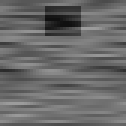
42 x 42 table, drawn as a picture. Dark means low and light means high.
Values change most from cell to cell in the top middle. The ninth with the lowest average is the top middle. Overall the values sit about 40% of the way up the scale. An odd patch, lower than its surroundings, sits in the top middle. The grain runs across in streaks. The values are skewed, with a long tail toward low values.
